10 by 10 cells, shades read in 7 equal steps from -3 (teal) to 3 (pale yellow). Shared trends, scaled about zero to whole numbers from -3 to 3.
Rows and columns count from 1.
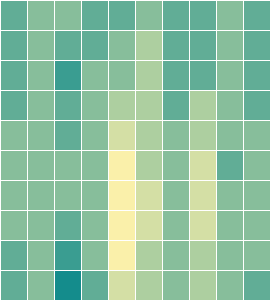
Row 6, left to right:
0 0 0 0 3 1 0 2 -1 0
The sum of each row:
-6 -5 -5 -1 3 5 7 6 2 -2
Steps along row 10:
up down up up down down up down down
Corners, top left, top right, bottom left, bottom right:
-1 -1 -1 -1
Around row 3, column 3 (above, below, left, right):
-1 -1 0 0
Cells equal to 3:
4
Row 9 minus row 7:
-1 0 -2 0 0 -1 0 -1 0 0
